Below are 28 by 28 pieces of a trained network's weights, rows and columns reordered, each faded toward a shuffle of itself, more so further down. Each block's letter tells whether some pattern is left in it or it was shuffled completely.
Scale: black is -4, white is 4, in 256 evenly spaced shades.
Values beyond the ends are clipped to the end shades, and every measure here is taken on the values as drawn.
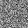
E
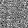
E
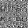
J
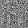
J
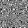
J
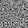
J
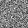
E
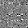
J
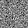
E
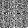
J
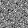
E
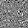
J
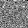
J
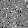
E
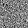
E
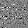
J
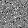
E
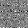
J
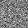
E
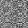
J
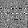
J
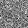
E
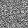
J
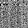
J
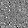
J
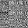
J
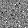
E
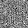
J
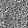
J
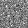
E
